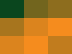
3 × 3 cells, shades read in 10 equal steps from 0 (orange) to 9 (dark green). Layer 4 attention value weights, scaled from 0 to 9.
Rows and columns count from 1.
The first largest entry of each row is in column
1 1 3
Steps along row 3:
down up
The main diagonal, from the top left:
9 1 2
